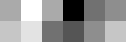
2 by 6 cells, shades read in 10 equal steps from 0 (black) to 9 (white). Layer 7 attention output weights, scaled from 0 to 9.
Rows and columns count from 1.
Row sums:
30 34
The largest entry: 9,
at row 1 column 2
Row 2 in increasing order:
3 4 5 7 7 8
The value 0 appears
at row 1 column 4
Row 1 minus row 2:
-1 1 2 -3 -1 -2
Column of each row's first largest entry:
2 2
